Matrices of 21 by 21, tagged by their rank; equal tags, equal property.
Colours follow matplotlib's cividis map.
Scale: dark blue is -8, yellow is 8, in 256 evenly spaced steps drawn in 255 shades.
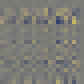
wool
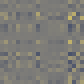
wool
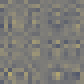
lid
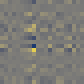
wool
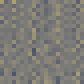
lid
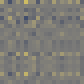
wool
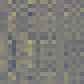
lid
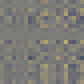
wool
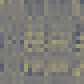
lid
